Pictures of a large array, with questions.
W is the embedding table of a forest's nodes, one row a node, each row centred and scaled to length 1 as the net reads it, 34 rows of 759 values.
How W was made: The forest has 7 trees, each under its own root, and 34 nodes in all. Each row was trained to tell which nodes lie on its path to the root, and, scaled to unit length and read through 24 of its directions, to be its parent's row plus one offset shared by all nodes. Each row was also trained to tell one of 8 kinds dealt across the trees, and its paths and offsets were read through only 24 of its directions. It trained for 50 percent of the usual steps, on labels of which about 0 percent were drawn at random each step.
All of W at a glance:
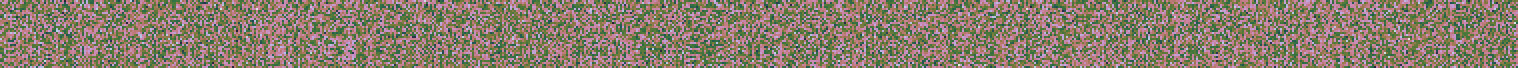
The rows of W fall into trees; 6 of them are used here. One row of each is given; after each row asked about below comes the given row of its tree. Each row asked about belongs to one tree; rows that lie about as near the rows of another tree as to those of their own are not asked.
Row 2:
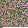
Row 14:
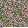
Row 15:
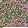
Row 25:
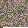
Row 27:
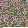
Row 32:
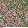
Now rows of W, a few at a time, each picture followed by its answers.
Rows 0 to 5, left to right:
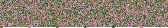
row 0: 25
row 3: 2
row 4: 2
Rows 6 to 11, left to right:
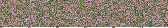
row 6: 15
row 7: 32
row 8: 25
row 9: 27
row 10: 25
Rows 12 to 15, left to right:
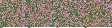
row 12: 15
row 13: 2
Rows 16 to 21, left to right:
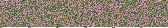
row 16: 27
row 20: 32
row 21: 32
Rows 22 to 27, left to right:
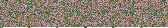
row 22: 15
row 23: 2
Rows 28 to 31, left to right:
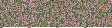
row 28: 15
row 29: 32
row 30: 2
